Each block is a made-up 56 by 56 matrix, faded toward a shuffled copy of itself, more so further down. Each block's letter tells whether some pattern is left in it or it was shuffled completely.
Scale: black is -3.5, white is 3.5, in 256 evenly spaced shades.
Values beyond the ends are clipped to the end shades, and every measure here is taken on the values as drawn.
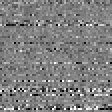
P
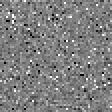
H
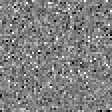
H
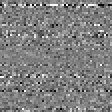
P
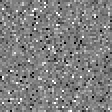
H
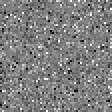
H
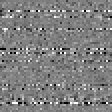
P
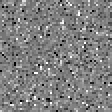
H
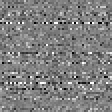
P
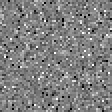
H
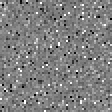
H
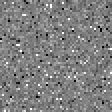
H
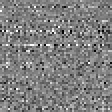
P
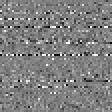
P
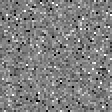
H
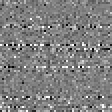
P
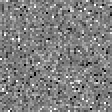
H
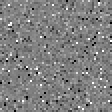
H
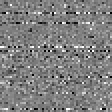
P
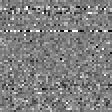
P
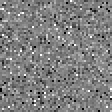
H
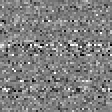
P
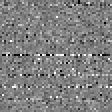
P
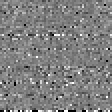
P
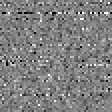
P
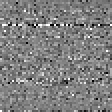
P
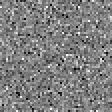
H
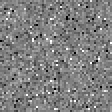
H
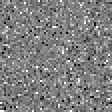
H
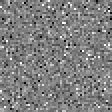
H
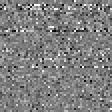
P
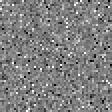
H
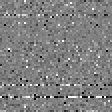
P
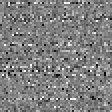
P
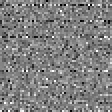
P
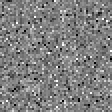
H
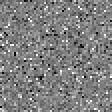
H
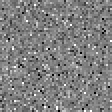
H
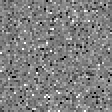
H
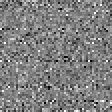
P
